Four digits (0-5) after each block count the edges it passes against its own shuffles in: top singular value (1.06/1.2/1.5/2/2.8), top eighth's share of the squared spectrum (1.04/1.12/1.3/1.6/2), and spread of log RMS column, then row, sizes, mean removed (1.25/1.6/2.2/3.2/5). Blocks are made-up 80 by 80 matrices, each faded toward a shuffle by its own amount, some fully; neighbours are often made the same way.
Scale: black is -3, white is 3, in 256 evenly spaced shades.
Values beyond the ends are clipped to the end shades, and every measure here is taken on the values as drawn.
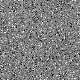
0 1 1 0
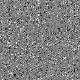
2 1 1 0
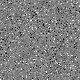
0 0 0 0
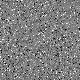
0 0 0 0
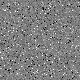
0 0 0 0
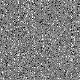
1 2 2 0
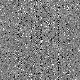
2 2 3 0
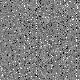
2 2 2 0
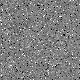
1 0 1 0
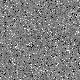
0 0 0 0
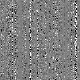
3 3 4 0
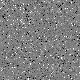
0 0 0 0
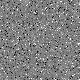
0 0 0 0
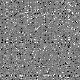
4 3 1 2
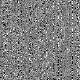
2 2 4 0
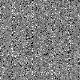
1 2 3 0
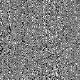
1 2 4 0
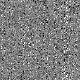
1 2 3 0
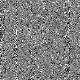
2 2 3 0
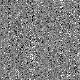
1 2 3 0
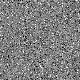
0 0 1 0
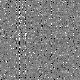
4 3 2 0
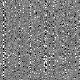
4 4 3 1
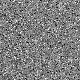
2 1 0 0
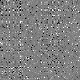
4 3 2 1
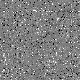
3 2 1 1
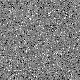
2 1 0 0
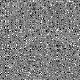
4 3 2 2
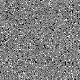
3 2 1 1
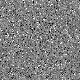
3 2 0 0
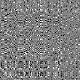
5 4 3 3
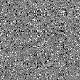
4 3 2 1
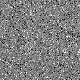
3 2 0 0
